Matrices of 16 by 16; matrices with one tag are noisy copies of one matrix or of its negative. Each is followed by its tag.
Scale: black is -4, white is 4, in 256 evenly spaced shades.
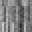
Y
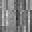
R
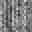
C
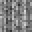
C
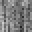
Y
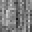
R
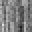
Y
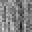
Y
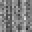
C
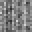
C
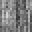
R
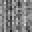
C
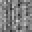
C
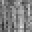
Y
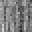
Y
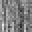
Y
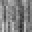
Y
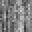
Y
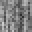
Y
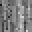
Y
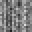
C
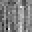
Y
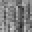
Y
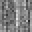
R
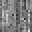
R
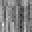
Y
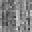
R
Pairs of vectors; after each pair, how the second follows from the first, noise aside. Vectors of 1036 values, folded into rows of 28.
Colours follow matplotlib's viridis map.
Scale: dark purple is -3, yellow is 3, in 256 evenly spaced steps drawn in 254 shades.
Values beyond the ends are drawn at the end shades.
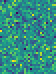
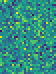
negated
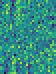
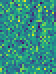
wrapped around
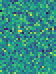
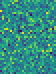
negated
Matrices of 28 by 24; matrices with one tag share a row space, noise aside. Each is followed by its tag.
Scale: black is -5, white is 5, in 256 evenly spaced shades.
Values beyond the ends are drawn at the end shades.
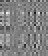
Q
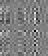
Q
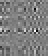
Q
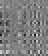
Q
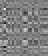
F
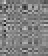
F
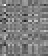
F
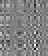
Q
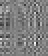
Q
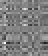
F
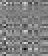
F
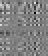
Q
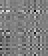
Q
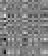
F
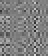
Q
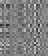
Q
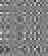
Q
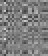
F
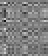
F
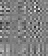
Q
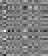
F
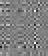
Q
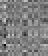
F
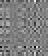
Q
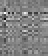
F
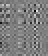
Q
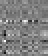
F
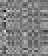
F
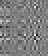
Q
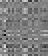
F
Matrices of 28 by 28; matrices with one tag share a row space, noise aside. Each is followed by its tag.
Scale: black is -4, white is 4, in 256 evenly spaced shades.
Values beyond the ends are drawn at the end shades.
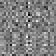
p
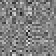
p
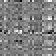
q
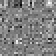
q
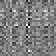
p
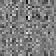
p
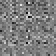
p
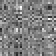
q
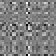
p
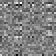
q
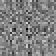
p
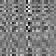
p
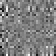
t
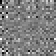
t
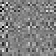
t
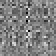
p
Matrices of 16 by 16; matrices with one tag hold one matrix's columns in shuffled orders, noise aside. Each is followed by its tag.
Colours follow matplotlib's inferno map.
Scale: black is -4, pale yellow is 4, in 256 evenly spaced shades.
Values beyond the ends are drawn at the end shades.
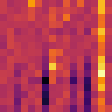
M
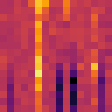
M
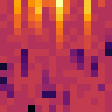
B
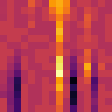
M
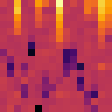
B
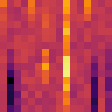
M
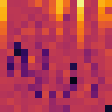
B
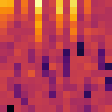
B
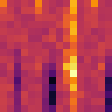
M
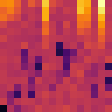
B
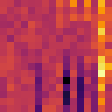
M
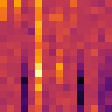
M
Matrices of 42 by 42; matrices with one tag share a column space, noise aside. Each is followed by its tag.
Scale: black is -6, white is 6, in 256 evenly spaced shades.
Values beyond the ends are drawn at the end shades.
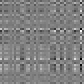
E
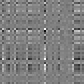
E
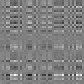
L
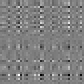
L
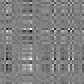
E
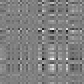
E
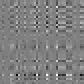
L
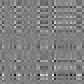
L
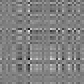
E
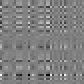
L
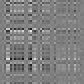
E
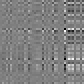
E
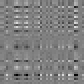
L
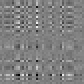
L
